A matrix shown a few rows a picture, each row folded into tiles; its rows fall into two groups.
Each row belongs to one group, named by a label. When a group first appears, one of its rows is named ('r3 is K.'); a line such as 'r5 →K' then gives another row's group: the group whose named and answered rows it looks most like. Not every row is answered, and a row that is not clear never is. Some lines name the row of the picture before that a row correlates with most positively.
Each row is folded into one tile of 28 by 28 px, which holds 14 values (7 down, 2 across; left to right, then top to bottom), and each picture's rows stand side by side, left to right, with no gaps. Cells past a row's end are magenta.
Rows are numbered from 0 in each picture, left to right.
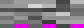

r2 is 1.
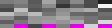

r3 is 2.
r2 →1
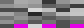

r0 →1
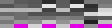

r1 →2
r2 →2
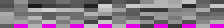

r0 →1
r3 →2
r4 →2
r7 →2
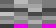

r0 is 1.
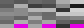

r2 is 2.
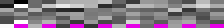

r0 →2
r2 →1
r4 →2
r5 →1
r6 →2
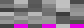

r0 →1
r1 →1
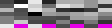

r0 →2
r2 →1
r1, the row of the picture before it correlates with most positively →2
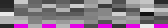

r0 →1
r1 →2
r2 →2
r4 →1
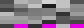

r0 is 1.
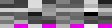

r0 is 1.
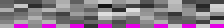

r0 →2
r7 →2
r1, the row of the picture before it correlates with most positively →0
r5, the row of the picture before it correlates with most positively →0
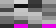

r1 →1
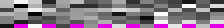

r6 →2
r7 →2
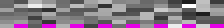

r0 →2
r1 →1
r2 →2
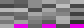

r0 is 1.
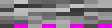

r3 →1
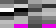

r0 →2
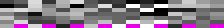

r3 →2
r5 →2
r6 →1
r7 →1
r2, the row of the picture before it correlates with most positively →1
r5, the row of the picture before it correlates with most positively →0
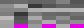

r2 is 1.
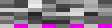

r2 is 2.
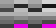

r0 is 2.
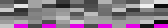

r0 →2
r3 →1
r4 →2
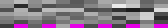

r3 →1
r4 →1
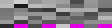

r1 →1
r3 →2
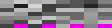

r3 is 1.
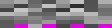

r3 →1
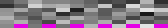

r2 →2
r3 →2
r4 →2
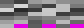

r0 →2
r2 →2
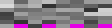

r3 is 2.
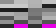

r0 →1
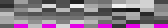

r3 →2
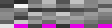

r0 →2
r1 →1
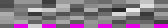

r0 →1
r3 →2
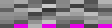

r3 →1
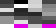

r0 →2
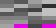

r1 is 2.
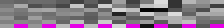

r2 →2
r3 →2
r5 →1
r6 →1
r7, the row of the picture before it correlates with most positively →1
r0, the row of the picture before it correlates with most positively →0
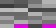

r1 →1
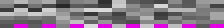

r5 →2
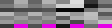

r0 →1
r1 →1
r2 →1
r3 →1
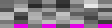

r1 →1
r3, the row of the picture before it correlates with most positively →2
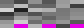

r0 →2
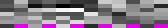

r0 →1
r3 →1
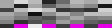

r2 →1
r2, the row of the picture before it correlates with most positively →0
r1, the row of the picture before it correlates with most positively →4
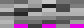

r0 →2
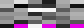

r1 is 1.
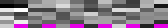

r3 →1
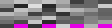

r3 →2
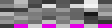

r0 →1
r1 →2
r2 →2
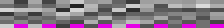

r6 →1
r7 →1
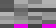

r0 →1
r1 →1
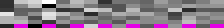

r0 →1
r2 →1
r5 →1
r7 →1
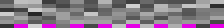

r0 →1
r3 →1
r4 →2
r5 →2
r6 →2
